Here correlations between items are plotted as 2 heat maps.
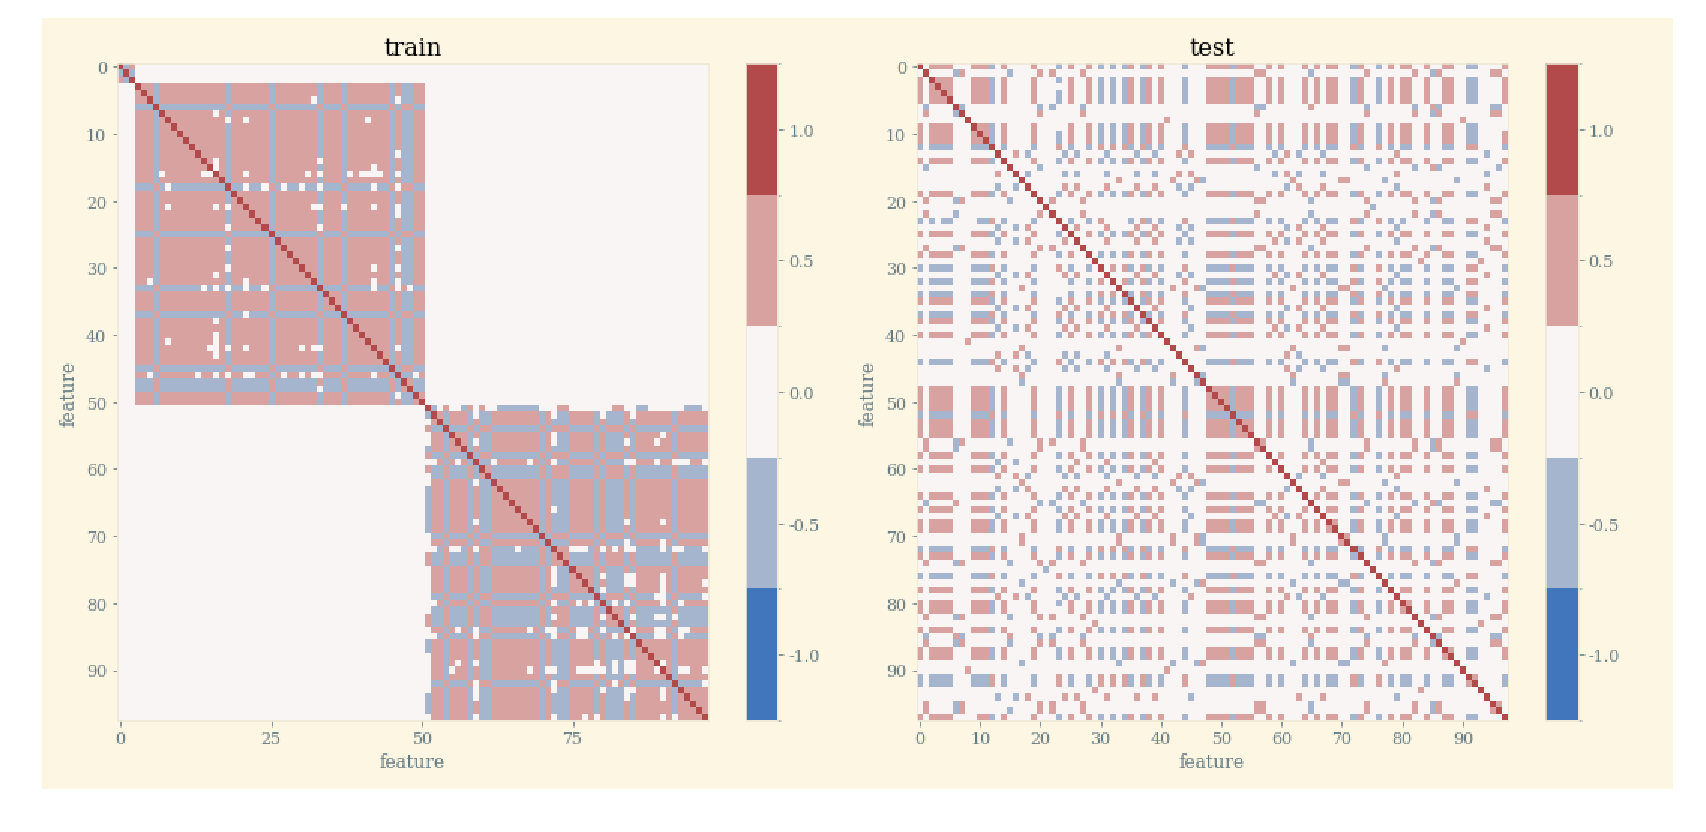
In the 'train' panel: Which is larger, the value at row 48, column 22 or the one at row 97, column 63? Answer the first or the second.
the second
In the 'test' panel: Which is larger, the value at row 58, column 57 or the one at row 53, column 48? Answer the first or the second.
the second
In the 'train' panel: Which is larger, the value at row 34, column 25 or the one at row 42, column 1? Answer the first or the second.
the second
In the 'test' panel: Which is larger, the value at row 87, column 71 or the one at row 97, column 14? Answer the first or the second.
the second
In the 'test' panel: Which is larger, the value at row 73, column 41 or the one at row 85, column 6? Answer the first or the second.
the second
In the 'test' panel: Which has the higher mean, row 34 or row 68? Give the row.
68
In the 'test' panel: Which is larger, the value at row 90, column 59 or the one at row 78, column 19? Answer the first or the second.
the second
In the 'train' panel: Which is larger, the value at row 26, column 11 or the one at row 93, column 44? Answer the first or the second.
the first
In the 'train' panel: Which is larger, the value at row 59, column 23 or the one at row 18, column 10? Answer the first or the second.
the first
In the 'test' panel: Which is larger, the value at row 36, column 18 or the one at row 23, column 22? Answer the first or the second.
the first
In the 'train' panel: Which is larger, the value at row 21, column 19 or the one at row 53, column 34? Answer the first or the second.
the first
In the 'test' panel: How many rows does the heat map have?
98
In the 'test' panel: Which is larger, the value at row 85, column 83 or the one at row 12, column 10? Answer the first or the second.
the first
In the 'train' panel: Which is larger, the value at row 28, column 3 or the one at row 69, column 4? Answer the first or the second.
the first
